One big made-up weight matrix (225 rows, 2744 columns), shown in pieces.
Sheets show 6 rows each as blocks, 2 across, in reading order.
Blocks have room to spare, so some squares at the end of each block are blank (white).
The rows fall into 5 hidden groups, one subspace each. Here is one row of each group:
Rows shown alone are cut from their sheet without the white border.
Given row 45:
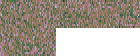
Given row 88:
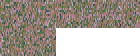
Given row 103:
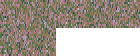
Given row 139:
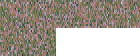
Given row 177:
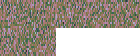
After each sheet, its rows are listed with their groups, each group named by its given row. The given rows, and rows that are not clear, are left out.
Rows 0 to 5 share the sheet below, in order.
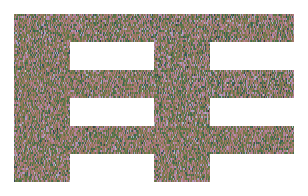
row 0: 139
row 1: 177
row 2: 139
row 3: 45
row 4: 139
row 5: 139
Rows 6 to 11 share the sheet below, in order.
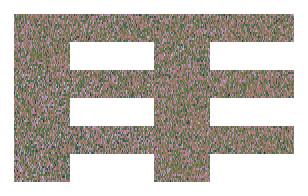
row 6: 177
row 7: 88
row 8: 177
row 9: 177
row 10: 139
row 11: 177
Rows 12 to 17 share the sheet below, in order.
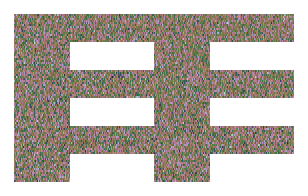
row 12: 88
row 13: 139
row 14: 45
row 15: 45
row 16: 88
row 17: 103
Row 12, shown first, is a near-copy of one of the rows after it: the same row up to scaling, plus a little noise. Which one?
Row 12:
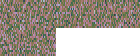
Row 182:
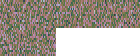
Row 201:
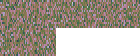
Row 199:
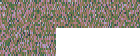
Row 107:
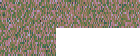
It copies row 182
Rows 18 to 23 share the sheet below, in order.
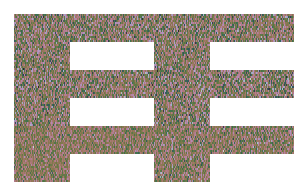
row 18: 103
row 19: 177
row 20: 177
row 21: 45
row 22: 45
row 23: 177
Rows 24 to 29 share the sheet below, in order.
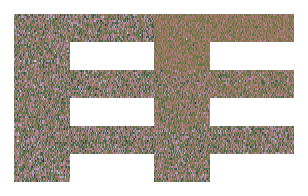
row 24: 139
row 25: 177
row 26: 139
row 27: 45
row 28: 88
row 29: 45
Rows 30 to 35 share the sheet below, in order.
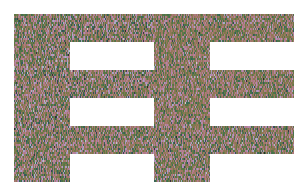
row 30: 45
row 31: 45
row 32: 103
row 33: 103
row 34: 88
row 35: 177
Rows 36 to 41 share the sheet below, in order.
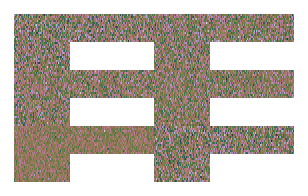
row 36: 177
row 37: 139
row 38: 103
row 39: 139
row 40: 45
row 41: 103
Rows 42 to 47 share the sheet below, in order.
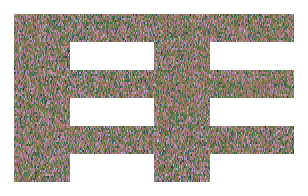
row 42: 45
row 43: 103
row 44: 103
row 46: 139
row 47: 88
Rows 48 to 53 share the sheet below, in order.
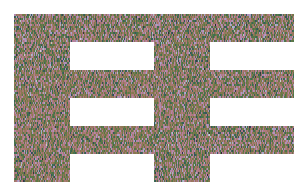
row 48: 88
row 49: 45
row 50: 177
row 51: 45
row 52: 103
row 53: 45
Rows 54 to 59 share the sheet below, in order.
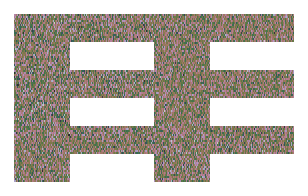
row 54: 45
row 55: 177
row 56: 88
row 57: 88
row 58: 45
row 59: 139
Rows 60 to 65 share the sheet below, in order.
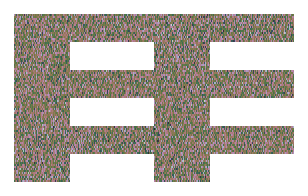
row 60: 177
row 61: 88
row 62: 45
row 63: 177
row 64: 103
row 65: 88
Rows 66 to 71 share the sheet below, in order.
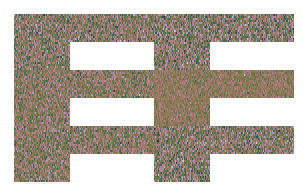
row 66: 177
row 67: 139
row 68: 45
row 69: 45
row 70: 103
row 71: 88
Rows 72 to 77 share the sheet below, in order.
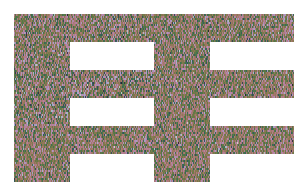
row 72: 139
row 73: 139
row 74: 45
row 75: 177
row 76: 45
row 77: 177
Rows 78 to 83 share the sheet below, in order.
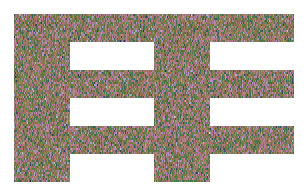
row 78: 177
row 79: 103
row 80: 45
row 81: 139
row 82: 139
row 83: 45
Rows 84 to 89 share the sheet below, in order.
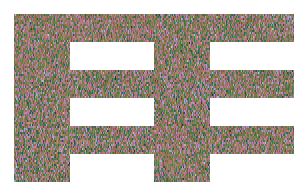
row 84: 139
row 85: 139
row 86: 139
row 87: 139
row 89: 45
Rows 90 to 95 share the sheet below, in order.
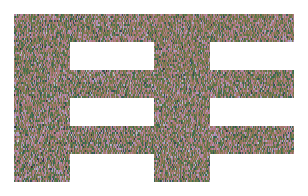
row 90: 103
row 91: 103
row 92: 45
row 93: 103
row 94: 88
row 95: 139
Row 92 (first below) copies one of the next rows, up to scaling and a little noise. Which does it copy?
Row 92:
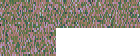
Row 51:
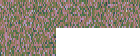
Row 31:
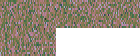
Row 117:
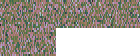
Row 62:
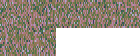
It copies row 117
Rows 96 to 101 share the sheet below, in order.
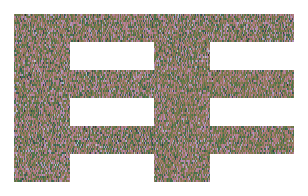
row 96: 139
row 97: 45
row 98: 88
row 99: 177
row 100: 139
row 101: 177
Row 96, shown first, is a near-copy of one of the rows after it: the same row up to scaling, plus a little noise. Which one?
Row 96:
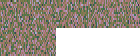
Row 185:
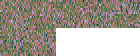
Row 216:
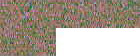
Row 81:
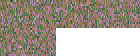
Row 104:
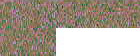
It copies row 81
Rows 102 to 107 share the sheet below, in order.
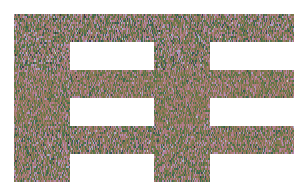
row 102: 139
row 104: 139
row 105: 45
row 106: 139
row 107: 88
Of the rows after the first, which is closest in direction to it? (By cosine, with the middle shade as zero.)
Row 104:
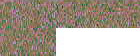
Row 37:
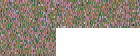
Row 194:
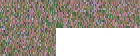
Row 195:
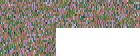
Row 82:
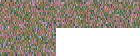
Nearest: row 37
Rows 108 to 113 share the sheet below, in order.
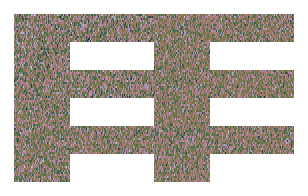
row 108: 177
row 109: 139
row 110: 139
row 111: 177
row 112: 88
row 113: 139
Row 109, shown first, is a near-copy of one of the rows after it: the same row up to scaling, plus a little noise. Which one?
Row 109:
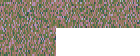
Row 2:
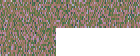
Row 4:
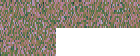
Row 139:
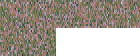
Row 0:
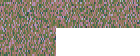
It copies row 0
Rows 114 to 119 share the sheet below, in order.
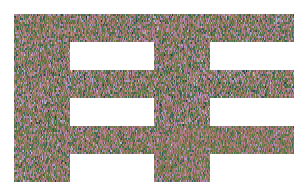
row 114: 88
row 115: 88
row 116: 103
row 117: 45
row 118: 103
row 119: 88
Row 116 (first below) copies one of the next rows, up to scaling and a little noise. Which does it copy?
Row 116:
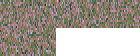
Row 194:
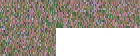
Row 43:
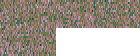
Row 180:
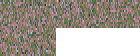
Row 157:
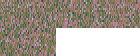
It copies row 180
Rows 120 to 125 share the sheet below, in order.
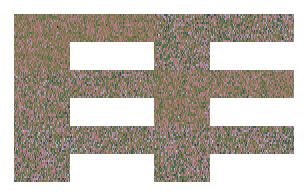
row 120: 103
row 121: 139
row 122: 45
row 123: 45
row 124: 177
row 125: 139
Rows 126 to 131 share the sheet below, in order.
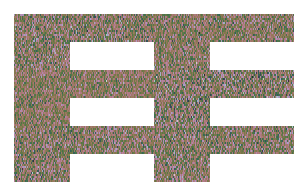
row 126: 139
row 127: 45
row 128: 103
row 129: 45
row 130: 103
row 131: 139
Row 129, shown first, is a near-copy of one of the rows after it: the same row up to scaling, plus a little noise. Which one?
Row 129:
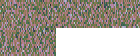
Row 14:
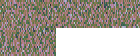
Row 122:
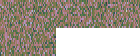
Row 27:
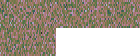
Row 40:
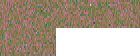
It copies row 14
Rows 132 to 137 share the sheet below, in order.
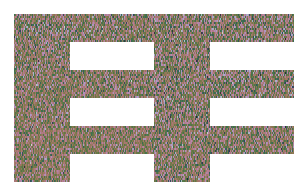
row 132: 177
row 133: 45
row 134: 45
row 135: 45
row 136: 88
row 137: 177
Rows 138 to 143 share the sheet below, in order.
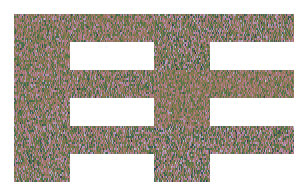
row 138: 103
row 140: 139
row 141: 177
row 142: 103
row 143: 88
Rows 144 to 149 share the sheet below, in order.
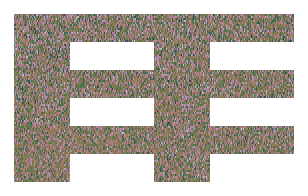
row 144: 139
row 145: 103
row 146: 177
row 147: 177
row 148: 45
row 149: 139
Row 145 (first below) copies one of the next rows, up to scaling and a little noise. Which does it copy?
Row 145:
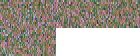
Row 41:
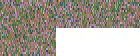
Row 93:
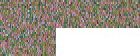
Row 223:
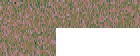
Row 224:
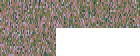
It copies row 93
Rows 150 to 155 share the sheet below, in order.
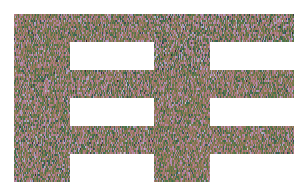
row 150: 45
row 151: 88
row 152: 139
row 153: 103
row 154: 177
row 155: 45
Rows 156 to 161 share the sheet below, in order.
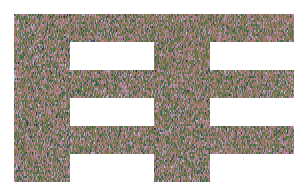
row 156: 88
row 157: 103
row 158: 45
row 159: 139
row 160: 88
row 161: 88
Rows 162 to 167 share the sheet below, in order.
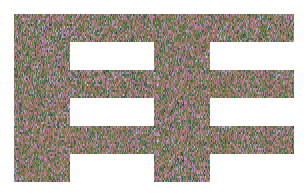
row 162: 177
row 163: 45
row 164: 45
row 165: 88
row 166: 88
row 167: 88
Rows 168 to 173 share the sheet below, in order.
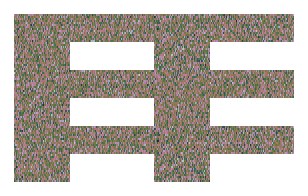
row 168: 88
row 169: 88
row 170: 88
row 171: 45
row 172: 88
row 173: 88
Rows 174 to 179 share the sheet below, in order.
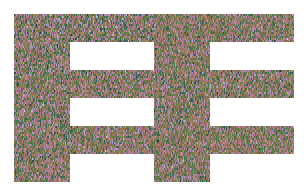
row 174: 177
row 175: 139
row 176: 88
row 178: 103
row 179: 88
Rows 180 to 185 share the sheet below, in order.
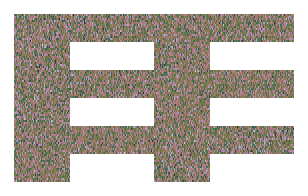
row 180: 103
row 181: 139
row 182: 88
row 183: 88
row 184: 177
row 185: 139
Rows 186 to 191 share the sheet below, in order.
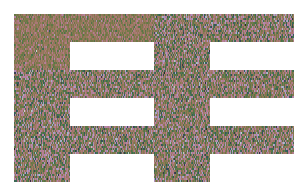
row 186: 88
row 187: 139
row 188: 88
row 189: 103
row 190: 177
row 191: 139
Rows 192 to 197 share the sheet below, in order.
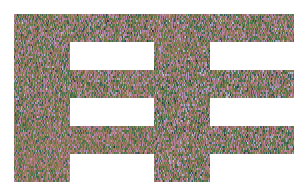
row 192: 45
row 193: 45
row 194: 103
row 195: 177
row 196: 45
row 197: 103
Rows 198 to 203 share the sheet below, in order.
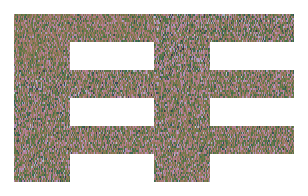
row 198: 45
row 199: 88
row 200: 177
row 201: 88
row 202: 88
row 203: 88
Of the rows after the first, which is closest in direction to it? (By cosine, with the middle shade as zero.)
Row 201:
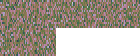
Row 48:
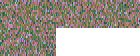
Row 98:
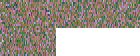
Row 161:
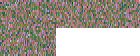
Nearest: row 98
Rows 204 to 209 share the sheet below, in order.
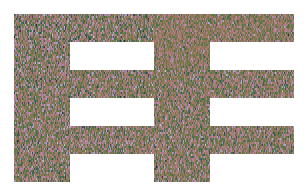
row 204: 177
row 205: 45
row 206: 177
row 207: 139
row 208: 88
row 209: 88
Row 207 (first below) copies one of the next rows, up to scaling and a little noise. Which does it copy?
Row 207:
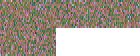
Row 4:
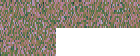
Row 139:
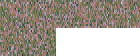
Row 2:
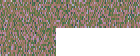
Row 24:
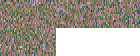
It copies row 2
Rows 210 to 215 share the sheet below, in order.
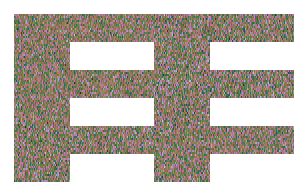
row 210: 88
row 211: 177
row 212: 103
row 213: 177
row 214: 139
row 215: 88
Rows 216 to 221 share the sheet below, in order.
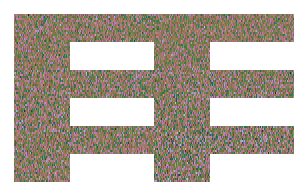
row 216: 139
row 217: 88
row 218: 88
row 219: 139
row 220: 103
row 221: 177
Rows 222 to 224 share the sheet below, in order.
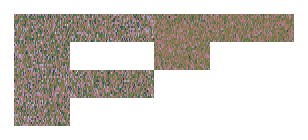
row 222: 139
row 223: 103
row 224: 103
